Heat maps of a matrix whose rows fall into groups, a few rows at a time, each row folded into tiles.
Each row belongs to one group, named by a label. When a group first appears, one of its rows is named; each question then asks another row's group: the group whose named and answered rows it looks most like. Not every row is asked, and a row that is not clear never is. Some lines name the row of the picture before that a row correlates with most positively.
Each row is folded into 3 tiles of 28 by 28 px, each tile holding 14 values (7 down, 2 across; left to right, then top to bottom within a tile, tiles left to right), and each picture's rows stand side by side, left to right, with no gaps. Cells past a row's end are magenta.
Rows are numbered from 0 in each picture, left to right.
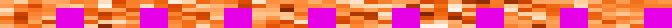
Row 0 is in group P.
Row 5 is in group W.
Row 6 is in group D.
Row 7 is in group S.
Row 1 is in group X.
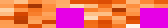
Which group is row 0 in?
P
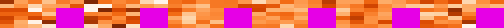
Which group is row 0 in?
W
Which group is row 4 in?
P
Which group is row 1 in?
D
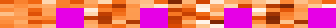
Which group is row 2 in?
W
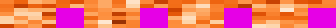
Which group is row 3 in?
W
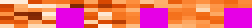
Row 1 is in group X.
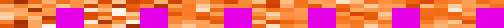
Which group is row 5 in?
W
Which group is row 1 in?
S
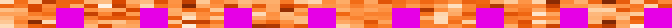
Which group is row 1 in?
X
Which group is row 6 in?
S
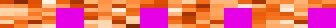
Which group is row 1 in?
S
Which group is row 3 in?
W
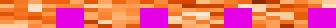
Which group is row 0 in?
W
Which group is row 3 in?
D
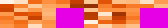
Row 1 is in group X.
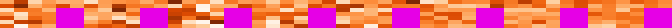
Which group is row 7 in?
W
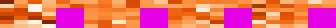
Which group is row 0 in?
W
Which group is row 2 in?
W
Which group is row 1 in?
S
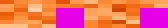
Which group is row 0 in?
W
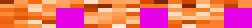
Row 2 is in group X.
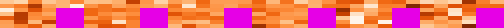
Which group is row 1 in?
S
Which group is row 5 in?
S
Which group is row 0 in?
P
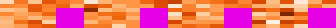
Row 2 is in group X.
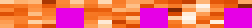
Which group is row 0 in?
S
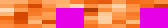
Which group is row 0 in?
P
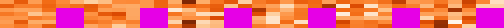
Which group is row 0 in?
S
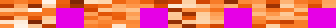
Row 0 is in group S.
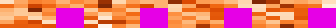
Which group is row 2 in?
D
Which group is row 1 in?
X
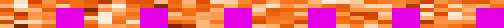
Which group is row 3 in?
D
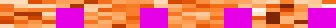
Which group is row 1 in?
D
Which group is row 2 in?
D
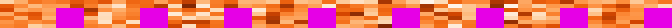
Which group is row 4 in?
S
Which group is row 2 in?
X
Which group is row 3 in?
P
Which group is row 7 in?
P
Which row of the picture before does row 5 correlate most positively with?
0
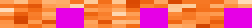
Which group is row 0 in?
P
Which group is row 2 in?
D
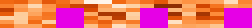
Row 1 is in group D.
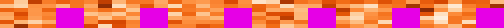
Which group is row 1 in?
X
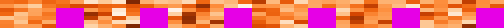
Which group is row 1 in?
S
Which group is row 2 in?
P
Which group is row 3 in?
W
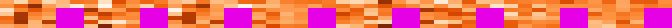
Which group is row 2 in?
P
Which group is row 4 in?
S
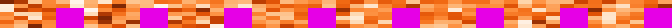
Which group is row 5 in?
W
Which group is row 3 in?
D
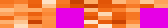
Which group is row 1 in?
X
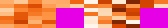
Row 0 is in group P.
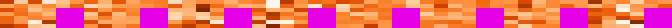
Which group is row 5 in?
X
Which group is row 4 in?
D
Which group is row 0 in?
W
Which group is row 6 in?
X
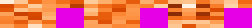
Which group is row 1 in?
P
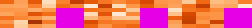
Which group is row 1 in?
X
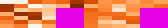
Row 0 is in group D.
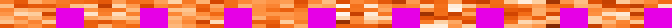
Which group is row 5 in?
W
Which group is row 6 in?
S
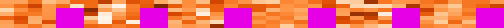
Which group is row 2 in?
S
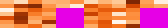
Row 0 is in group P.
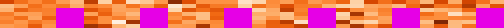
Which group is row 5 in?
S
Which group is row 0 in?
D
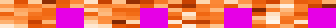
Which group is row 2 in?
X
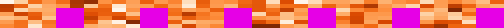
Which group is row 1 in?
W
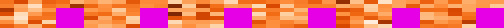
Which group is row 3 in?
X
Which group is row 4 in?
W
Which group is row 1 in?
S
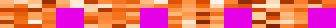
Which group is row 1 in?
D
